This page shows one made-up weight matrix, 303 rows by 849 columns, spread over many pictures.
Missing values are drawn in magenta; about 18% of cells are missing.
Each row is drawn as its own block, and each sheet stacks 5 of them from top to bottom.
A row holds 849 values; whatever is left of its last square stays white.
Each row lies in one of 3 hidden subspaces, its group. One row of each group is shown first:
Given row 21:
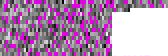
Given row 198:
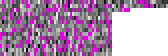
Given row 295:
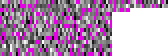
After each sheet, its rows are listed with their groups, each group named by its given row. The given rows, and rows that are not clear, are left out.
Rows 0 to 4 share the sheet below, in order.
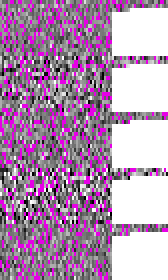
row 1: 21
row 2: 21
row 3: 198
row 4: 295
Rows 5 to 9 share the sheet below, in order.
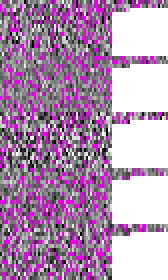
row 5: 21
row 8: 21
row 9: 21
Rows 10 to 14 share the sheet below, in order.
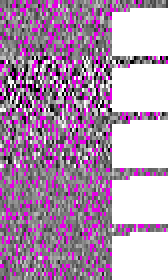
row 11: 198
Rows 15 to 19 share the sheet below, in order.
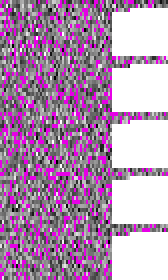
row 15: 198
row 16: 198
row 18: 21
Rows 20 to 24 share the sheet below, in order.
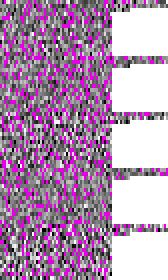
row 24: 198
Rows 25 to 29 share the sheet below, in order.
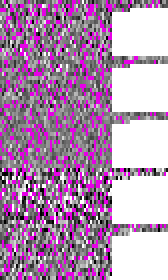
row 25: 198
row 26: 21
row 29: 198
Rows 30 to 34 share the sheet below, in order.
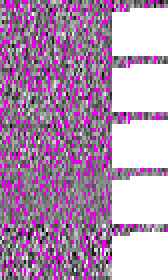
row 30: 198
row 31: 21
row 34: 198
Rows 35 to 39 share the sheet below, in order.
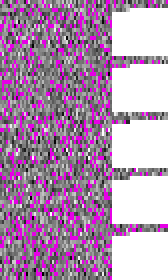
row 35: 21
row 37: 21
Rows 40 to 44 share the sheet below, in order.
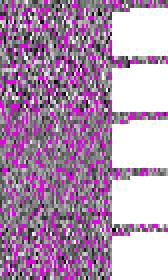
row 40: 295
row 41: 21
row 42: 198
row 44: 198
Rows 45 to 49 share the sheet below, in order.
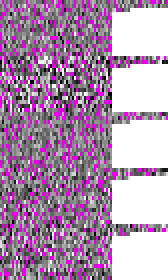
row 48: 198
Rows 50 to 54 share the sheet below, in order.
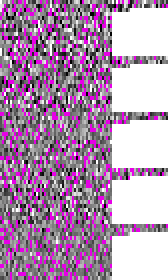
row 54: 198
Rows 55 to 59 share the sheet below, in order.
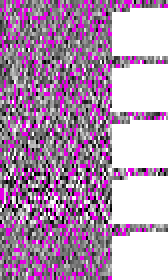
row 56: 198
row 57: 198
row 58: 21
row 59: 198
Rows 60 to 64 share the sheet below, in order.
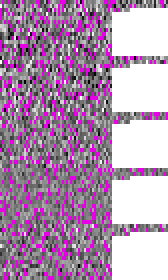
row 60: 295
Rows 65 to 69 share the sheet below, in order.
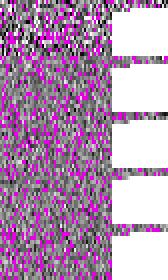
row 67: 198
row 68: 21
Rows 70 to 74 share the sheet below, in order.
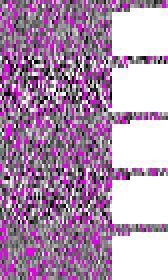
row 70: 198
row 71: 21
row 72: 198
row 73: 21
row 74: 21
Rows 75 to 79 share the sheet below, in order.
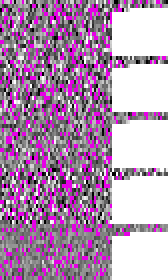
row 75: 198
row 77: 21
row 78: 198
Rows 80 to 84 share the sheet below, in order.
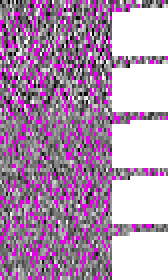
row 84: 295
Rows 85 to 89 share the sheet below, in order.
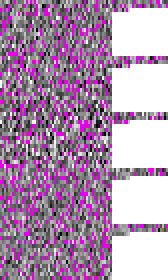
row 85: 198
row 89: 21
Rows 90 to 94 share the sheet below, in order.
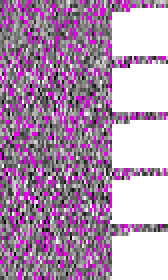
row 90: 198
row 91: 198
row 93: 198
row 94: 198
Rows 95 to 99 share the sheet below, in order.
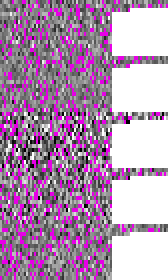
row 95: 21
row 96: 198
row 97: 21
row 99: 21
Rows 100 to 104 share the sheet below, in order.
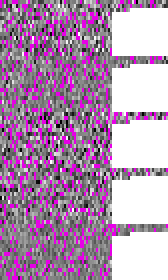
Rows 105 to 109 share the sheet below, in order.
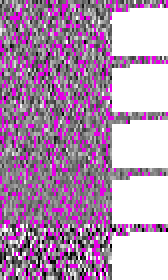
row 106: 21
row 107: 21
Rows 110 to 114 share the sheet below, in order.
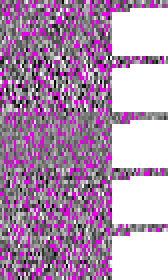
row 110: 21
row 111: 198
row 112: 198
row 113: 295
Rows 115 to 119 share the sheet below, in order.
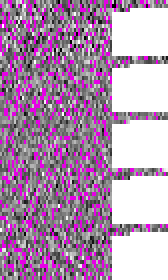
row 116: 295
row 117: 21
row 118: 198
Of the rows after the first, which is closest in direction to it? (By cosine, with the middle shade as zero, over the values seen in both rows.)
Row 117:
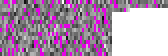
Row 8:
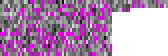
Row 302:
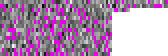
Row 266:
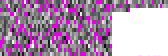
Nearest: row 302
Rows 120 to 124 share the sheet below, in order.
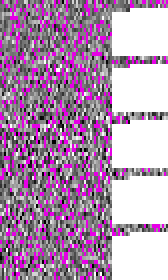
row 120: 21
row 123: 198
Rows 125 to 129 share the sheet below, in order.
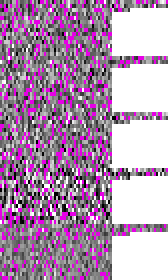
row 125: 198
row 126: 295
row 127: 198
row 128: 21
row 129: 198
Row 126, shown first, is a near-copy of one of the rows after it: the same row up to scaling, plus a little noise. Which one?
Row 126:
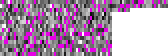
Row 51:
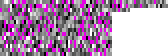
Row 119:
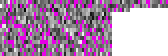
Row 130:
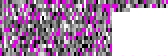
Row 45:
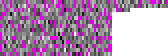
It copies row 119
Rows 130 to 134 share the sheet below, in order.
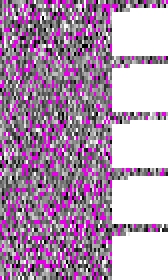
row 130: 295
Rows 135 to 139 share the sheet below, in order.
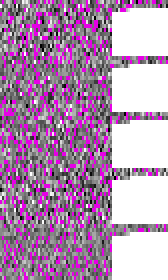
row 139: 21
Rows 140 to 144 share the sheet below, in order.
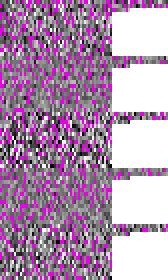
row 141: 295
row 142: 198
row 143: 21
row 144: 198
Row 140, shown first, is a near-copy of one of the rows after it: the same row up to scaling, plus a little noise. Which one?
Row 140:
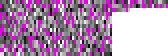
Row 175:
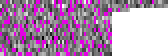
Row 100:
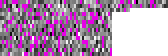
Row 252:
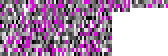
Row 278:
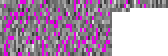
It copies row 175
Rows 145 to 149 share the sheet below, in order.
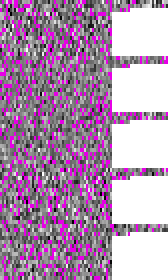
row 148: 198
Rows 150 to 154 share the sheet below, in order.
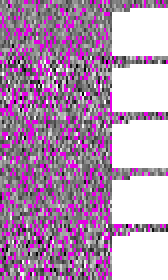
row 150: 198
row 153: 295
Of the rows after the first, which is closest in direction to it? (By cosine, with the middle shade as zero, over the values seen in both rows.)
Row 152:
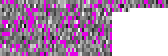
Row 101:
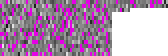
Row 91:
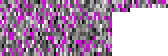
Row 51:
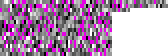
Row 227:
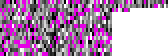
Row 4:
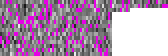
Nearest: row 4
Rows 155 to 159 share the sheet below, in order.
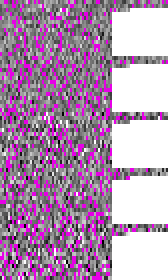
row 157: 21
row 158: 295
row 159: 21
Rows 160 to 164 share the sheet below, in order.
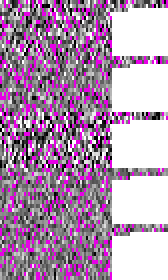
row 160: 198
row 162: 198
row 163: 21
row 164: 198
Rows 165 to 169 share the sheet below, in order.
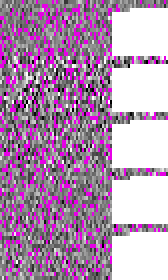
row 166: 198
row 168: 198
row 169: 21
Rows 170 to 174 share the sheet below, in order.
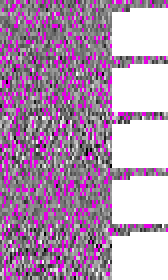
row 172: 198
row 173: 198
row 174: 295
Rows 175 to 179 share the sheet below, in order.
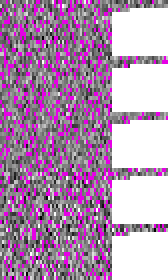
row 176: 198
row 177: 198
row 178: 21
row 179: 198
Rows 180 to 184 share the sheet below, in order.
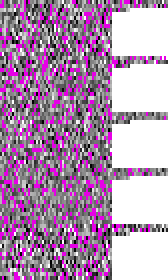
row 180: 21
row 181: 198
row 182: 21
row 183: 295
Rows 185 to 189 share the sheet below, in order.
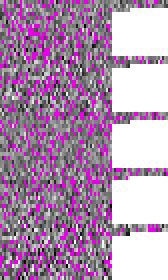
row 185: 295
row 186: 21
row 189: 21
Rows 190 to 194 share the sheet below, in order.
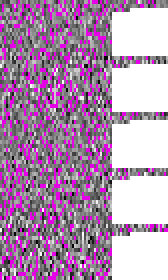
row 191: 198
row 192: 198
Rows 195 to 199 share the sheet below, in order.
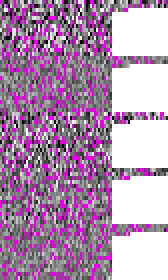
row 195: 21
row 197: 198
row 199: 21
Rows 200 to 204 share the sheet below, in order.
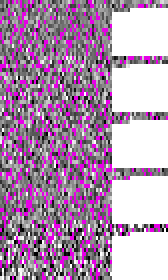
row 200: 198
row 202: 198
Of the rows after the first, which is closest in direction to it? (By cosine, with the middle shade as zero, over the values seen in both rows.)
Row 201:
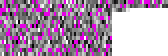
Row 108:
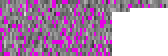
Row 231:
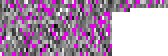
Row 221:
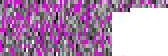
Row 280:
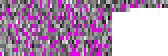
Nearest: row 280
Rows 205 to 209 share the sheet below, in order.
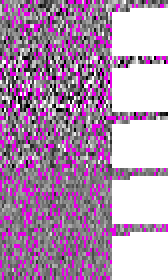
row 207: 198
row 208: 21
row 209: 198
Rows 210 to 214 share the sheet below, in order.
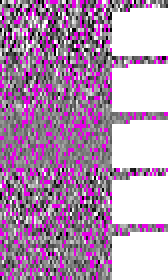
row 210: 198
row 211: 198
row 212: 198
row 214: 21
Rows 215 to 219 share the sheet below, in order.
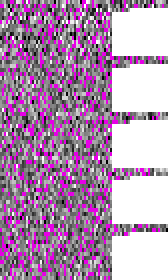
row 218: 198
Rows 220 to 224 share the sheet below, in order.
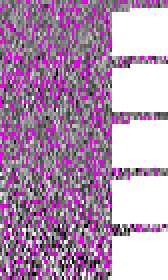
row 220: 198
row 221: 198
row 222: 198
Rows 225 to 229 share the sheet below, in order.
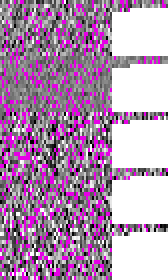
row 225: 198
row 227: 198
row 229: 198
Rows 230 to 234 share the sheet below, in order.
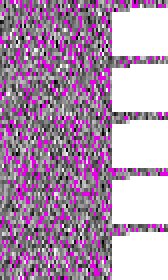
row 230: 295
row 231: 21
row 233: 21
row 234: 21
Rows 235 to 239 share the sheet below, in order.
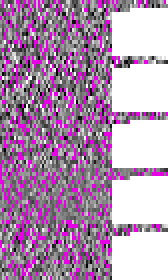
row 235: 198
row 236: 198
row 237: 295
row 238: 198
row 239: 198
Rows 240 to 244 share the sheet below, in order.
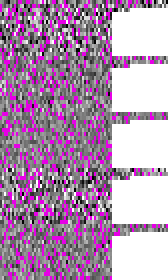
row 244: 21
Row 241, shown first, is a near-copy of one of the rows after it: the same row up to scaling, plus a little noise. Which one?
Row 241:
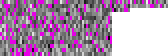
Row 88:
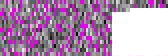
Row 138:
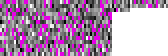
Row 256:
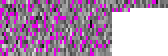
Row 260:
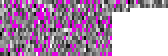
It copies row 138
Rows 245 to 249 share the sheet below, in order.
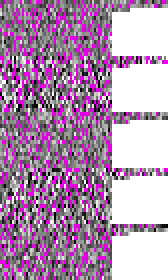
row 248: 198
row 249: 198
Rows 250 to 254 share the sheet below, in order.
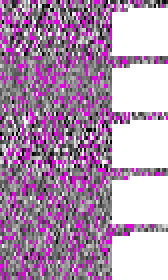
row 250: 198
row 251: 198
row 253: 198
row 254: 198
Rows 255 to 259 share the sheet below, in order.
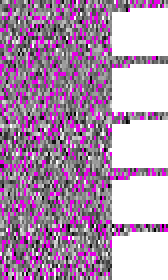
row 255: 21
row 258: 21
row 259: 198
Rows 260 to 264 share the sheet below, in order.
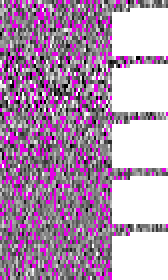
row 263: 198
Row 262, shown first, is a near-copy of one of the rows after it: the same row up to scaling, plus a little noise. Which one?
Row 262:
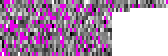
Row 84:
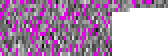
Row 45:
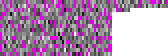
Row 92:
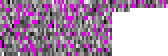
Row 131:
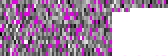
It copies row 92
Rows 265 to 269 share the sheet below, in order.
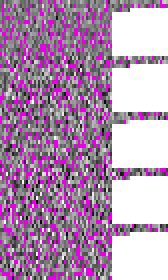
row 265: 198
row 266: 21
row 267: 21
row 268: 198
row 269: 198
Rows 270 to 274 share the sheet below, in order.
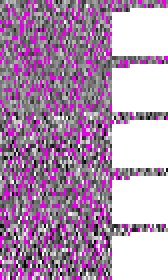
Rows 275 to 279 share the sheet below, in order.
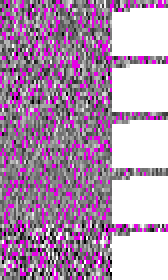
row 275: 198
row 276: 21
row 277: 198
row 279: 21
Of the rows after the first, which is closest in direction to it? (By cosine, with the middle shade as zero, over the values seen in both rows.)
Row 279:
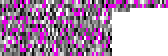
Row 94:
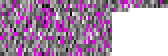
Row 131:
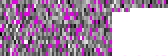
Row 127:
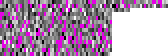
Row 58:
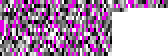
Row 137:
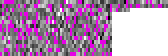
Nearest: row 137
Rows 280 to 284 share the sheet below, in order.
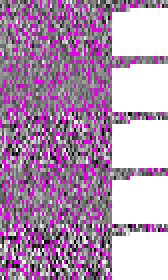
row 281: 198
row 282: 21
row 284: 21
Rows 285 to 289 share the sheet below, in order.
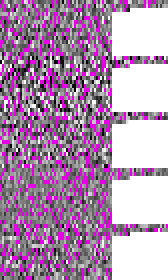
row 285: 21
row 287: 21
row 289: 21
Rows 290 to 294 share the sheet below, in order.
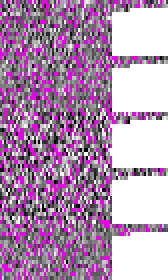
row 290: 295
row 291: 198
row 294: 21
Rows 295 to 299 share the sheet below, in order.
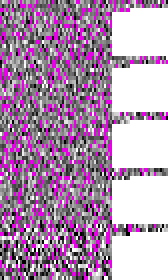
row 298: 198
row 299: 21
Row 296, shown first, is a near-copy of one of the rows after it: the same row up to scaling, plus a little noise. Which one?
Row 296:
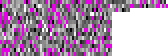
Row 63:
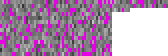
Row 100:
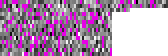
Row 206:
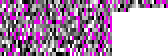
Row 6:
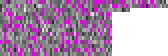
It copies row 6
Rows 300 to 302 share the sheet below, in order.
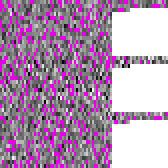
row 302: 198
